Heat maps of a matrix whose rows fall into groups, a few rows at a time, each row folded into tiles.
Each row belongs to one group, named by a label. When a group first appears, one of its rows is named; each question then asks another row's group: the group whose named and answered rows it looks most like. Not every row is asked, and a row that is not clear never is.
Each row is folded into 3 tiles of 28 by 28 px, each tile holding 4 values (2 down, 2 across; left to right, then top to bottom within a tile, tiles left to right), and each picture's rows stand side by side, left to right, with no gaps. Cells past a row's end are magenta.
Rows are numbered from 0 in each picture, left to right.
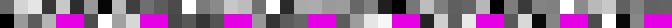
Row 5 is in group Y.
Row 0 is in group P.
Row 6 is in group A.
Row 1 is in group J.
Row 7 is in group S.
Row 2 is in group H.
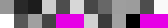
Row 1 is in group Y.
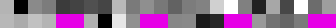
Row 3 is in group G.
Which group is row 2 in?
A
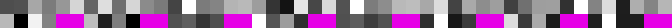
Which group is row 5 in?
S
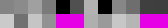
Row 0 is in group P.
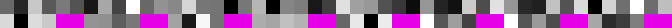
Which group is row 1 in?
G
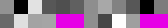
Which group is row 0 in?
J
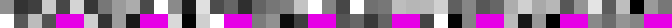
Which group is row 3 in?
A
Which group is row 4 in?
H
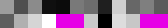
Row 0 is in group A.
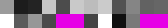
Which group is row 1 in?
S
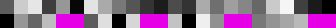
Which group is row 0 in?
P
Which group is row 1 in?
S
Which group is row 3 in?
P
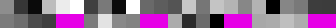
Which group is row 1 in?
G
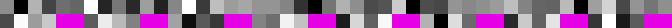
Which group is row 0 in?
J
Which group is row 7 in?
S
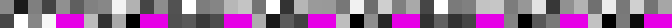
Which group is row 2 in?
H
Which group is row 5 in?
H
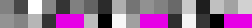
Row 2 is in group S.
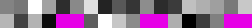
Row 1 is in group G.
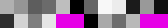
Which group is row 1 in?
P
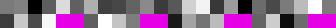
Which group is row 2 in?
P
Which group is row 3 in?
A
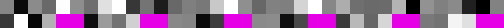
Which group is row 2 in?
A
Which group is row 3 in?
A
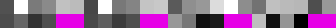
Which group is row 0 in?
H
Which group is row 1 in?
H
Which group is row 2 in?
A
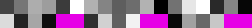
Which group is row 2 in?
P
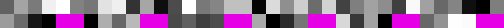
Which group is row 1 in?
P
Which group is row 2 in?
H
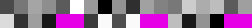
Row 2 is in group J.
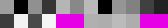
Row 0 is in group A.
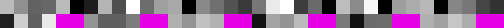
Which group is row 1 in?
G
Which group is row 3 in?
P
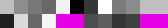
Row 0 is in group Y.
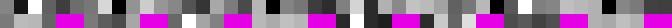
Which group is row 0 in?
J
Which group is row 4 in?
S
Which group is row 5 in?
Y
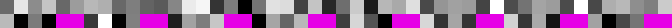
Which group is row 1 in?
S
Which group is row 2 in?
P
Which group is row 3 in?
P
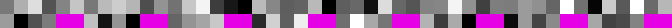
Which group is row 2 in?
P
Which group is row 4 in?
G
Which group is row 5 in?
J
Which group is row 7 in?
G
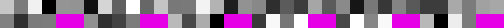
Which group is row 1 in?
G
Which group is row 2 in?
J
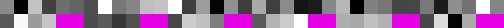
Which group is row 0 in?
J
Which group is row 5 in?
A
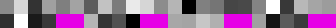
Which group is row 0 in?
S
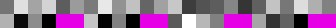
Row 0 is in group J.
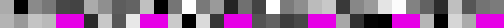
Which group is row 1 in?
Y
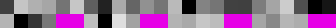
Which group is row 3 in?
P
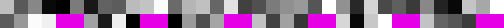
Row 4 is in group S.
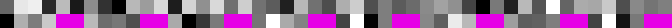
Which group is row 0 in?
P
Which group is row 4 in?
S
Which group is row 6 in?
G
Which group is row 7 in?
S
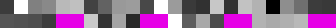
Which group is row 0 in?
H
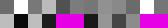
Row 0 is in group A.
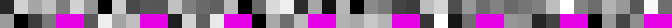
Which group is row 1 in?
J
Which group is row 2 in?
Y
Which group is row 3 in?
P
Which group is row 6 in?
A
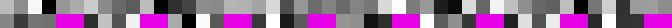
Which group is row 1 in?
Y
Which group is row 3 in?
S
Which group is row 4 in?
A
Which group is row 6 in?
Y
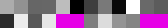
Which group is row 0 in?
Y
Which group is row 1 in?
G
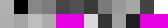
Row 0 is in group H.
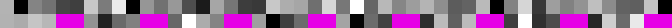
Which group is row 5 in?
Y
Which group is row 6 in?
S
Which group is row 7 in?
Y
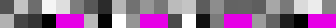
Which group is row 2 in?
S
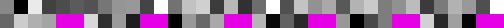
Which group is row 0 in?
J
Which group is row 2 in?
P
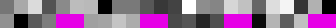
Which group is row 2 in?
H
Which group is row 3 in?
P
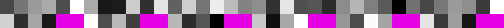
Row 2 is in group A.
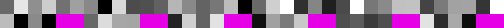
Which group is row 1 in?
J
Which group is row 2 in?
Y
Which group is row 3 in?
P
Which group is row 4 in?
H
